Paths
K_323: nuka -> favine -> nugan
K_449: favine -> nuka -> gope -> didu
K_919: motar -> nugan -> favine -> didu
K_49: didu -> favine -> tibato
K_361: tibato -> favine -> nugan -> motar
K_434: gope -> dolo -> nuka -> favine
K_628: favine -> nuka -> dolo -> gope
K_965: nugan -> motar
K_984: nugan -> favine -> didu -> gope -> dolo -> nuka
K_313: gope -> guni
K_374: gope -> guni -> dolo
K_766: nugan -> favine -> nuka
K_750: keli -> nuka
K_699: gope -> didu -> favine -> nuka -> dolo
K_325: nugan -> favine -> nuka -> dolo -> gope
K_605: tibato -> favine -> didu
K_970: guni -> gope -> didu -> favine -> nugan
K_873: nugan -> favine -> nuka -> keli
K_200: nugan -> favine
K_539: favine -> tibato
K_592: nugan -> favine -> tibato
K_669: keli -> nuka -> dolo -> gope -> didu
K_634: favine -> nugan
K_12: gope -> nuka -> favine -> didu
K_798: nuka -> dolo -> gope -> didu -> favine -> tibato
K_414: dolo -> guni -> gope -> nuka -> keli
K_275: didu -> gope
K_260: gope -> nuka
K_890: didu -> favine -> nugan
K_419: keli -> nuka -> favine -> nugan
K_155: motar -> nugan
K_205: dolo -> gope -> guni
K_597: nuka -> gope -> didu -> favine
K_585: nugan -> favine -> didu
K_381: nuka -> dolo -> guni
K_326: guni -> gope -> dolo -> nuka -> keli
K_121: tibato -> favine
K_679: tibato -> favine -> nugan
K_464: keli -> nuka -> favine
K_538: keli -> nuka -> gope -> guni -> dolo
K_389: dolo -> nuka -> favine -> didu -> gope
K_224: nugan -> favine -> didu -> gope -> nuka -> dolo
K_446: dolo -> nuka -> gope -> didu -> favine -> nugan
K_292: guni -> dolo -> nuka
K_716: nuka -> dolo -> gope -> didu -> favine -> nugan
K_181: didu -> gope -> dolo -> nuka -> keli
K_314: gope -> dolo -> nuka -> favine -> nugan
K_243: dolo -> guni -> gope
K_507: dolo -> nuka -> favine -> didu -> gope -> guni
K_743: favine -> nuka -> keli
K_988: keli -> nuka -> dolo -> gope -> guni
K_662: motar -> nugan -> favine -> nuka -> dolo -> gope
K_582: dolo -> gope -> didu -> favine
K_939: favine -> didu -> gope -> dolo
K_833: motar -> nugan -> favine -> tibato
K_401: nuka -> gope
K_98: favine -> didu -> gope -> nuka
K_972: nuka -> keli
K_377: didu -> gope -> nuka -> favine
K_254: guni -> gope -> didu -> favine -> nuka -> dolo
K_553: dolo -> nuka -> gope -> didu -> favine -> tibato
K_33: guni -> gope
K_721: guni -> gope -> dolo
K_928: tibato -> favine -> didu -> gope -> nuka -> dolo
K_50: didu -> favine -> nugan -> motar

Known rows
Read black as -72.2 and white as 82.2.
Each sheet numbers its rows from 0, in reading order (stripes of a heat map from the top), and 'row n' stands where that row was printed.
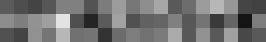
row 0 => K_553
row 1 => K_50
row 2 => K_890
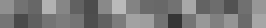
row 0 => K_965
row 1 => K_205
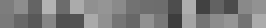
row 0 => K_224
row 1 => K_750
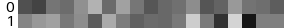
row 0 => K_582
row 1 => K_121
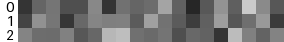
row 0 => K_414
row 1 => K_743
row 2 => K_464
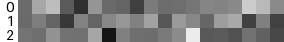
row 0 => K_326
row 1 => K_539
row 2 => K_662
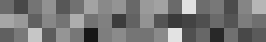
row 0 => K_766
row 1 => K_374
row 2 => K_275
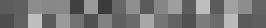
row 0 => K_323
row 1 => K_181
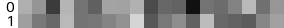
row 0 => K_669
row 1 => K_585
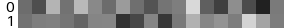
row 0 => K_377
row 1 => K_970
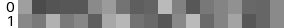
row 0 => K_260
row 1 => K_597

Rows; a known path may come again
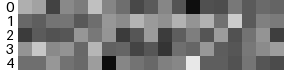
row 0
K_699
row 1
K_592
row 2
K_634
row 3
K_254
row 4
K_662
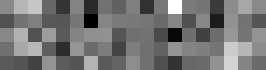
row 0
K_33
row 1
K_243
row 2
K_538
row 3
K_326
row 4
K_419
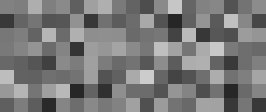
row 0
K_597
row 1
K_414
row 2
K_224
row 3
K_798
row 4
K_98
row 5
K_313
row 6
K_361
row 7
K_539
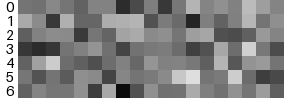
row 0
K_970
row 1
K_669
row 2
K_325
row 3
K_446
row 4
K_972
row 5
K_833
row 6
K_679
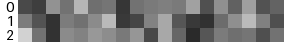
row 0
K_890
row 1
K_314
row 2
K_12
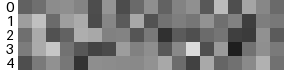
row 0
K_323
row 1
K_605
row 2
K_939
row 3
K_401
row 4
K_873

